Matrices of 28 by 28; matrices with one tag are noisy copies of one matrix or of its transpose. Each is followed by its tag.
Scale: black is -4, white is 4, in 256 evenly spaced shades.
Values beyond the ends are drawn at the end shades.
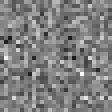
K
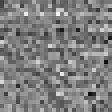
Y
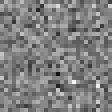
K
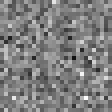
K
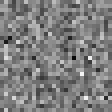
K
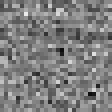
Y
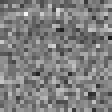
Y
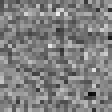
Y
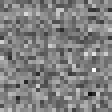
Y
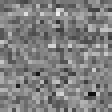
Y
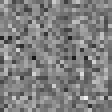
K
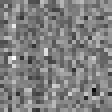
Y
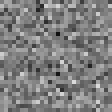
K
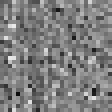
Y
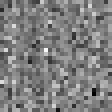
Y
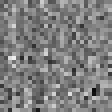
Y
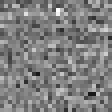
Y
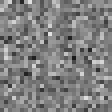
K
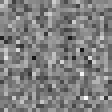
K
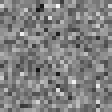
K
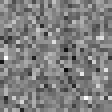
K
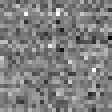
Y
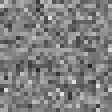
K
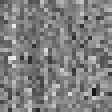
Y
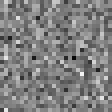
K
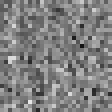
Y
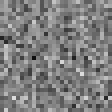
K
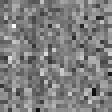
Y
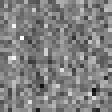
Y
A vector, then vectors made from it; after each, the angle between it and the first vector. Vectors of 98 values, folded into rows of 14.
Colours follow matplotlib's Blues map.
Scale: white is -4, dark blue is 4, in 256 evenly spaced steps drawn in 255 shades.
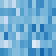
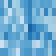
partly aligned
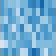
partly aligned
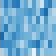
partly opposed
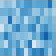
partly aligned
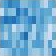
partly opposed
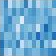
orthogonal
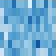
partly opposed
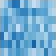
partly opposed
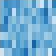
partly opposed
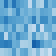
nearly opposite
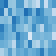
orthogonal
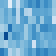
partly aligned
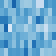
partly opposed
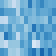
nearly parallel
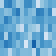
partly opposed
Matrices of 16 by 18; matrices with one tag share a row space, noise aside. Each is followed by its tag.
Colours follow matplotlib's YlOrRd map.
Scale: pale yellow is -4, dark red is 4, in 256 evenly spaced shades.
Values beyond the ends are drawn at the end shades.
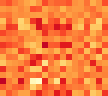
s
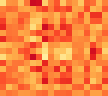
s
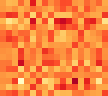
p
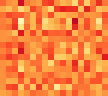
p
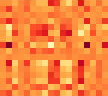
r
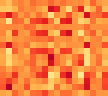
r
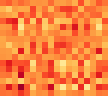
p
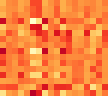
s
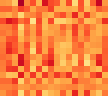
p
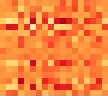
p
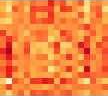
r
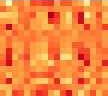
r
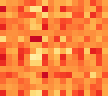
s
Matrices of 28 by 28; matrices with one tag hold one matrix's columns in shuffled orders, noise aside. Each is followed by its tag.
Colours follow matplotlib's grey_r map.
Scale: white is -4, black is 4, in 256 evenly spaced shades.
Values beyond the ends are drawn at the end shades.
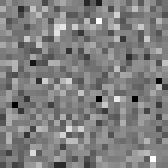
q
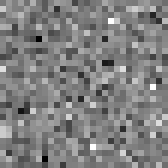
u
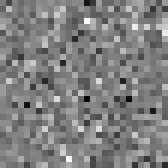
q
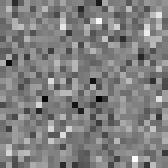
q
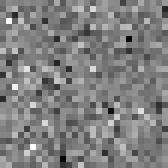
u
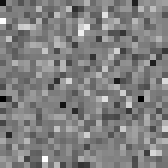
q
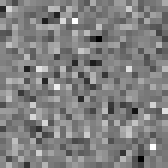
u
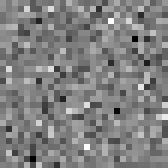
u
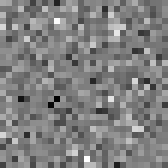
q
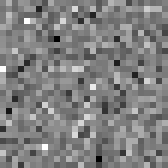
u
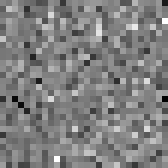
q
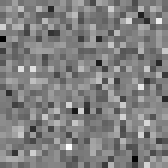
u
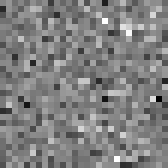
q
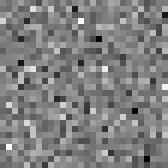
u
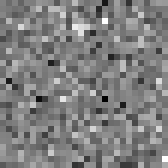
q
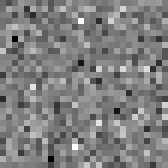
u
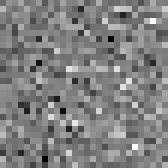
u
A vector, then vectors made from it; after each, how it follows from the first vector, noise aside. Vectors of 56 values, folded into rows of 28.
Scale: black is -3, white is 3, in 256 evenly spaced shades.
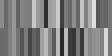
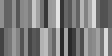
copied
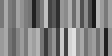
negated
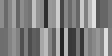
copied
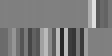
partly zeroed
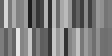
reversed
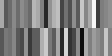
copied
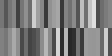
copied
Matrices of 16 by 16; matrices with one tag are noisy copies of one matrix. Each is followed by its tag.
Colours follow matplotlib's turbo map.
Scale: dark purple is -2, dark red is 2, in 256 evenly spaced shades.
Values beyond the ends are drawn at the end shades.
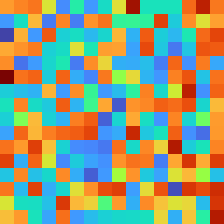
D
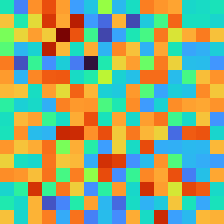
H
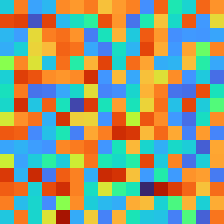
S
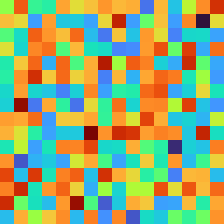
S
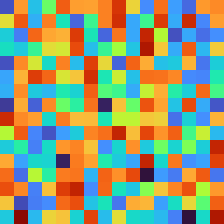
S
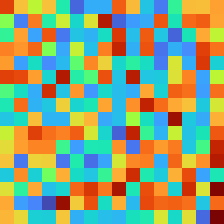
D
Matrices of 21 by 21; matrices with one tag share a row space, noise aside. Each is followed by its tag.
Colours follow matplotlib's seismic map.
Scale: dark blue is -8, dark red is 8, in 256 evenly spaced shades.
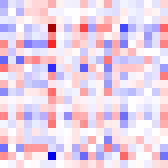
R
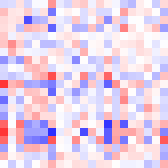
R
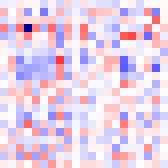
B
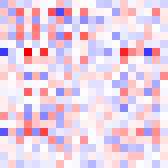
B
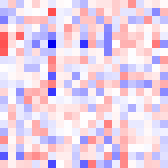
R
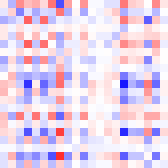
B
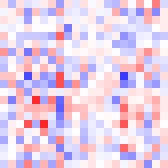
B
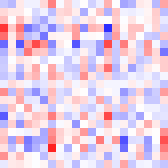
R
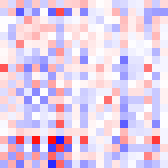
B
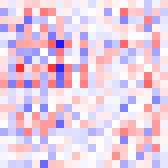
B
